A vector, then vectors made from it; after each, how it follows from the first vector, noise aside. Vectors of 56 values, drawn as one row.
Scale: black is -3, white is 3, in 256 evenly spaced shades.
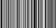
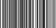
negated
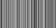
shrunk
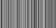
shrunk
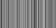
shrunk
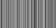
shrunk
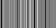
partly zeroed
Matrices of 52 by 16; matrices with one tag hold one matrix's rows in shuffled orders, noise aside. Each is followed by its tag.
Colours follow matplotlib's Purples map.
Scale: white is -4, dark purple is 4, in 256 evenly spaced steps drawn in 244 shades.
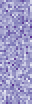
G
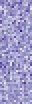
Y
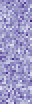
G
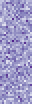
G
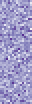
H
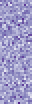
H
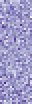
Y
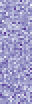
Y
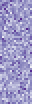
Y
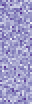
Y
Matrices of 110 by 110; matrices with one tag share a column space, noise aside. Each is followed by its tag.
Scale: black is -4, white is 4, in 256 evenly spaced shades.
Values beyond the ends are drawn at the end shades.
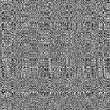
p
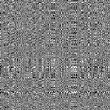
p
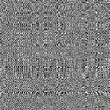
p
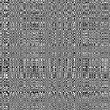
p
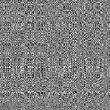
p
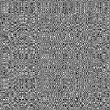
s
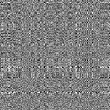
p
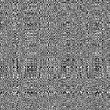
p
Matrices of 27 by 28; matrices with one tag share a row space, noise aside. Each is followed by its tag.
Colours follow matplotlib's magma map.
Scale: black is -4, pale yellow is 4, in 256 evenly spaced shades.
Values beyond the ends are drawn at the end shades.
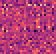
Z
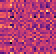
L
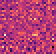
Z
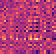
Z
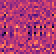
Z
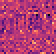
Z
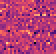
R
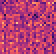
Z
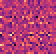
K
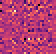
K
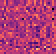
Z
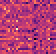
R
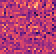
Z
